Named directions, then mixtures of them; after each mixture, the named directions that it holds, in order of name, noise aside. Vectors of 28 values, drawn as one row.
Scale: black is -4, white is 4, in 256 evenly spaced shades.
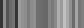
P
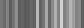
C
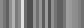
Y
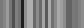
Y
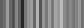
C, Y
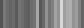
C, P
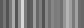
P, Y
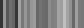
P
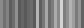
C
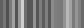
P, Y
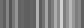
C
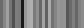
Y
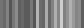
C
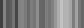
C, P
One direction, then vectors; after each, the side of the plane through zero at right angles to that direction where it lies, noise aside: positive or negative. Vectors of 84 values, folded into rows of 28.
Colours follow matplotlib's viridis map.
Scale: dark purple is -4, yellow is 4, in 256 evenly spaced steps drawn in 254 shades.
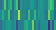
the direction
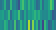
positive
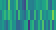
positive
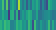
negative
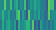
positive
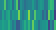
positive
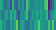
negative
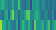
negative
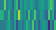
positive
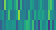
positive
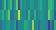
positive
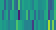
negative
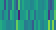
negative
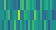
positive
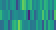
negative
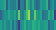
positive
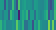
negative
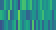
positive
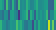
negative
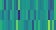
negative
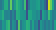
positive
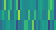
positive
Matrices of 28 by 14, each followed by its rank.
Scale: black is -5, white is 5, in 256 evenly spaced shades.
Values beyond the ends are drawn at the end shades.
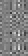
two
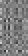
two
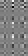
one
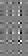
one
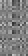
two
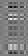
one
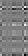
one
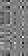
two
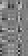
two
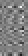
two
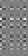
one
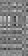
two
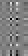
one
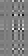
one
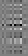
one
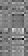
two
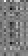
two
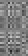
two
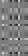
one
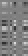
one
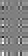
one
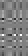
one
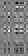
two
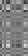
one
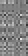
two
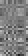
two
